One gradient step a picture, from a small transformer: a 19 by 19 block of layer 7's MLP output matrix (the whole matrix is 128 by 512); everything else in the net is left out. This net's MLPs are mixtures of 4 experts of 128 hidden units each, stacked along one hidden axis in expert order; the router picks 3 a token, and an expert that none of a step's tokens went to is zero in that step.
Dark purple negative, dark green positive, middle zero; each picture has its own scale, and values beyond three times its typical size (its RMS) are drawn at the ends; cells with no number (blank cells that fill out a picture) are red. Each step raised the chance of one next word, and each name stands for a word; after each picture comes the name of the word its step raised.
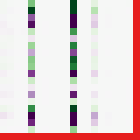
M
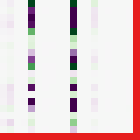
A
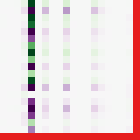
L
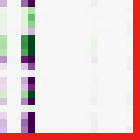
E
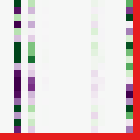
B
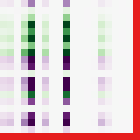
E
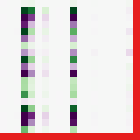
M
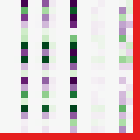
E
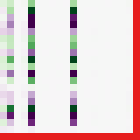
M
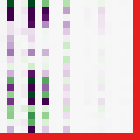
A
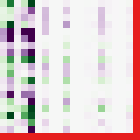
A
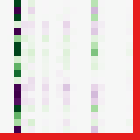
B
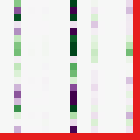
B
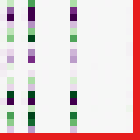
A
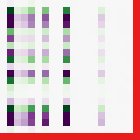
M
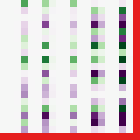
M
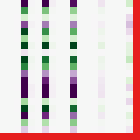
B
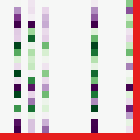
L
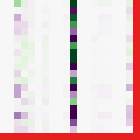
L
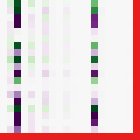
M
